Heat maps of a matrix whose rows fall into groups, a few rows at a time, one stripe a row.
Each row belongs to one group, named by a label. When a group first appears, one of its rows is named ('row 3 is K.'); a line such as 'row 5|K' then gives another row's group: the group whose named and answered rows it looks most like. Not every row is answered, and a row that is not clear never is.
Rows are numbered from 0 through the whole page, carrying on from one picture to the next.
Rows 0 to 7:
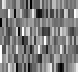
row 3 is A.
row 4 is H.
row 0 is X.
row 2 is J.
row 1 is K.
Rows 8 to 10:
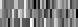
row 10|H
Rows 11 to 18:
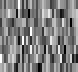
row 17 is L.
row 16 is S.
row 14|H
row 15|A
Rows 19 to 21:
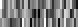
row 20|K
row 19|L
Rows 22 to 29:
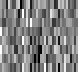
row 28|K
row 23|A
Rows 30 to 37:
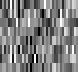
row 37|X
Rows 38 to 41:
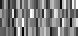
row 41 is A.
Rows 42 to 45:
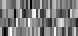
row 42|X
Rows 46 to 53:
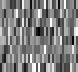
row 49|K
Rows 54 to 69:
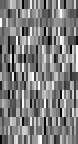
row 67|S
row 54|S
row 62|H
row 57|S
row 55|A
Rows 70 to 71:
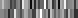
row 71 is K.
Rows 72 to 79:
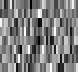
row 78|X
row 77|K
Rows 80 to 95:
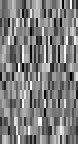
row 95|X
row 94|A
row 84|K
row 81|S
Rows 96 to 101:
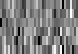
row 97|L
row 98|J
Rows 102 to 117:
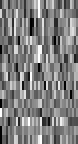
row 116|J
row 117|J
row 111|S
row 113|J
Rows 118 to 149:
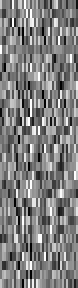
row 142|A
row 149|H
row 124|L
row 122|S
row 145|X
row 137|K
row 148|X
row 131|K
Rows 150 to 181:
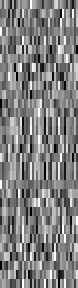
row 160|X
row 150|H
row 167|L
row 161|J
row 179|J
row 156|K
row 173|X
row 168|S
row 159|S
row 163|S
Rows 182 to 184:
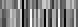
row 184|S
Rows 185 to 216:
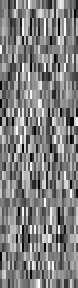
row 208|A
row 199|K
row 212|S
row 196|J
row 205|K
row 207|H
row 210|S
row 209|A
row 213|J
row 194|J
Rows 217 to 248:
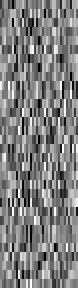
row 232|K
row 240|H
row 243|X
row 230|S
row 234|X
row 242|X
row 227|L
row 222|H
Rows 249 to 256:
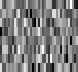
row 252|J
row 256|K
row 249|L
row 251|K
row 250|X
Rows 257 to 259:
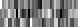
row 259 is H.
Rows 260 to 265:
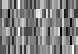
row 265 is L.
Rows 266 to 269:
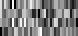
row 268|H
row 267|K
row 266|H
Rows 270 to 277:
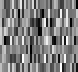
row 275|X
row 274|L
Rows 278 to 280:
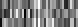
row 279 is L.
